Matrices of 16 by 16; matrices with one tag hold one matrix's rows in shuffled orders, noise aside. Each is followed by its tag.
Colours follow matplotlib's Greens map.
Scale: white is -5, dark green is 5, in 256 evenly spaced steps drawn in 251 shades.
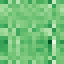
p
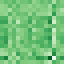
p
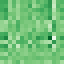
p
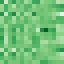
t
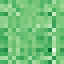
p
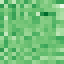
t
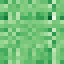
p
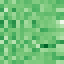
t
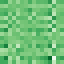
p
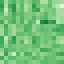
t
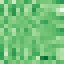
t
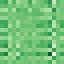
p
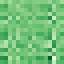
p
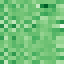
t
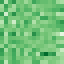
t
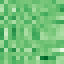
t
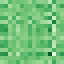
p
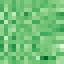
t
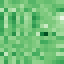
t
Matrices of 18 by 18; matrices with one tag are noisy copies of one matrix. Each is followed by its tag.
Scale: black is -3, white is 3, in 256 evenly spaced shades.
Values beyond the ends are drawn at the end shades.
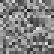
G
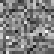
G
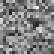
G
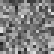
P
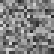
G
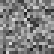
G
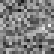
G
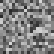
G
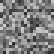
G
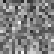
P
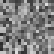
P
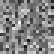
P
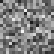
G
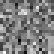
P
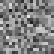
G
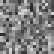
P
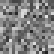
P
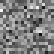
G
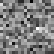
G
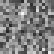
P
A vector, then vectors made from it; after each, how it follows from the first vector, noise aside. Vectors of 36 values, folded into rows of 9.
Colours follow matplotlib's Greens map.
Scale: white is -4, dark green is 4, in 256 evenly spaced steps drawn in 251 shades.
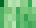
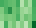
reversed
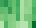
reversed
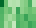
copied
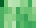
copied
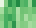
negated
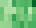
wrapped around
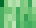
copied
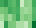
reversed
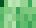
copied
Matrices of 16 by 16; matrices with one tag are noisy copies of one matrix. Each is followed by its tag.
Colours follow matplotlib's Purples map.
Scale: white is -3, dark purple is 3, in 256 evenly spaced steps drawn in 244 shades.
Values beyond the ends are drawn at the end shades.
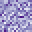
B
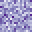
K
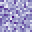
K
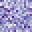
K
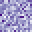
B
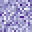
B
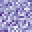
B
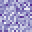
B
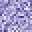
B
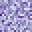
B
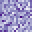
B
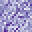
B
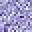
B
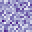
B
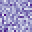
B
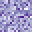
B
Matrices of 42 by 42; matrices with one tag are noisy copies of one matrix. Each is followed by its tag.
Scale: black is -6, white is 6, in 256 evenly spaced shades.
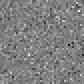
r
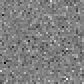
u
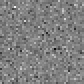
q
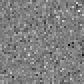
r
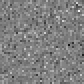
r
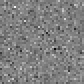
q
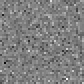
u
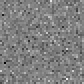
u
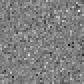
r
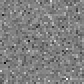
u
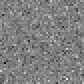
u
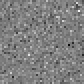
r
